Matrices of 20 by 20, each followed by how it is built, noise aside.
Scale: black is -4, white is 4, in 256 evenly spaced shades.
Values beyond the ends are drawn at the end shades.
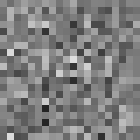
low rank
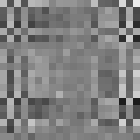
low rank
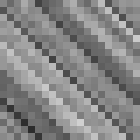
Toeplitz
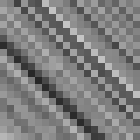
Toeplitz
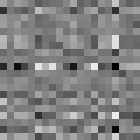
low rank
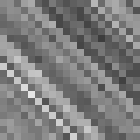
Toeplitz
